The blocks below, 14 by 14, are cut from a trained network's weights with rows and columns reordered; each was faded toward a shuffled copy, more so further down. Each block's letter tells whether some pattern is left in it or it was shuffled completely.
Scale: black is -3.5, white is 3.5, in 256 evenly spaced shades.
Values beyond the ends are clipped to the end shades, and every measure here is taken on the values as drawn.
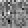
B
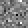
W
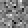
W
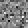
W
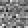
B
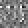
B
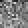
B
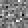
W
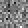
W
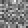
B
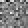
B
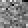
B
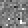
W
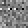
B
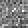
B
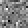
W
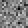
W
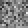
W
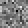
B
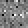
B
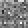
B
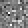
W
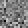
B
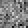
W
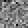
W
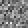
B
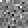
W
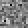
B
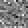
W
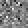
W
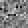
B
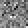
W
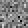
W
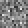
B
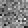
W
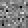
W
